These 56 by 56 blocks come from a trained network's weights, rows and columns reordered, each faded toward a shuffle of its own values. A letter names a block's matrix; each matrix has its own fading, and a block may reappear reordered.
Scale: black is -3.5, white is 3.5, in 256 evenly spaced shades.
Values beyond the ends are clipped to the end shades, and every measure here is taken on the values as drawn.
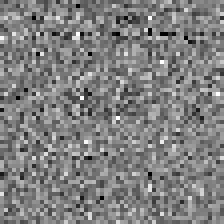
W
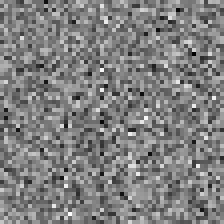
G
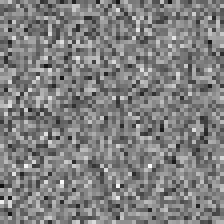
G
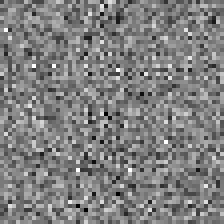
W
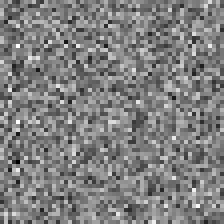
G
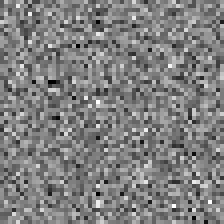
W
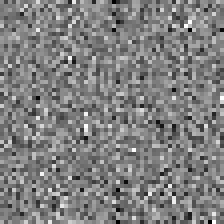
W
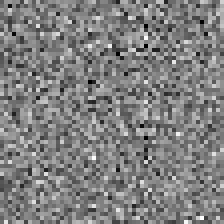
G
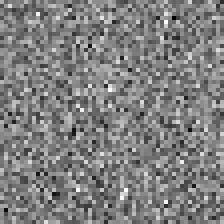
G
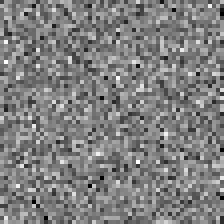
G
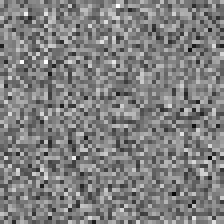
G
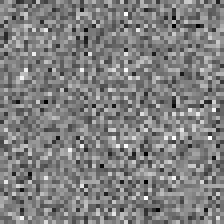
W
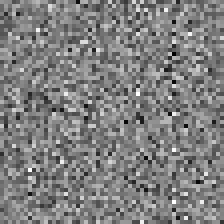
G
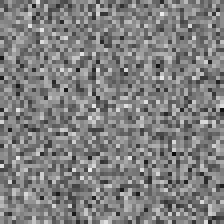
G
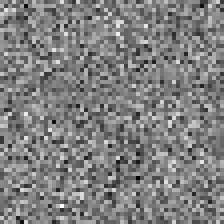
G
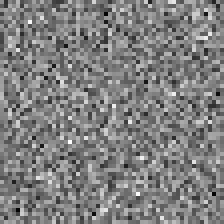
G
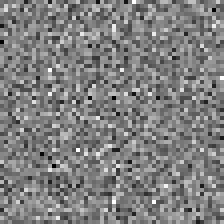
W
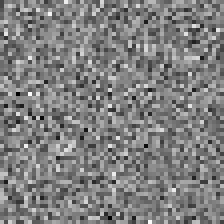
G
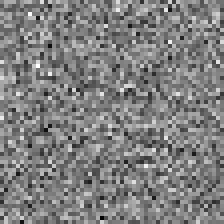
G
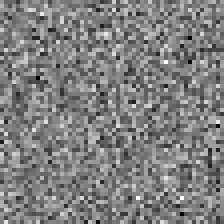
G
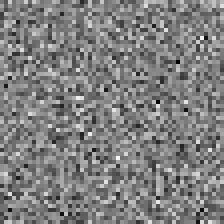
G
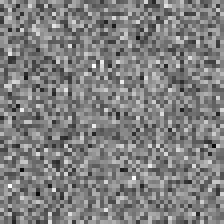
G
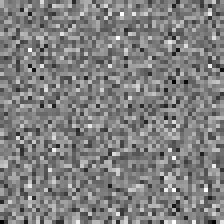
W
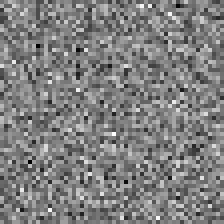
G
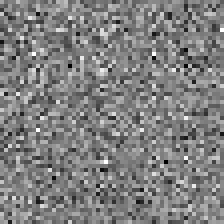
W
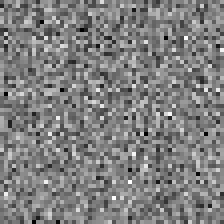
W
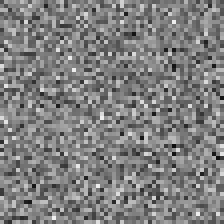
G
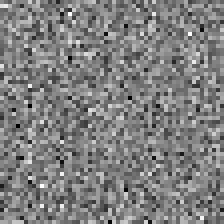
G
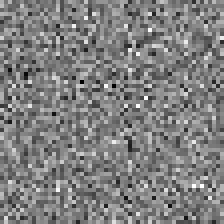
W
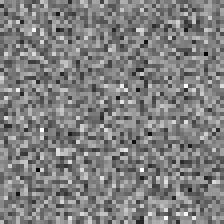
G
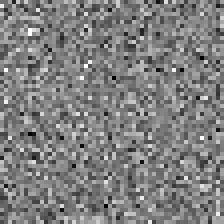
W
